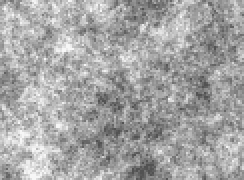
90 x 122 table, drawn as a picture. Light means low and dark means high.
Histogram: bell-shaped. Odd rows or columns: none. Mirror symmetry: none. Stripes: none. Grain: blotchy. Ninth with the highest average: bottom middle.
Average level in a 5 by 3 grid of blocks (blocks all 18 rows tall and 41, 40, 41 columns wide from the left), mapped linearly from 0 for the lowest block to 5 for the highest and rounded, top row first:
032
113
144
053
042
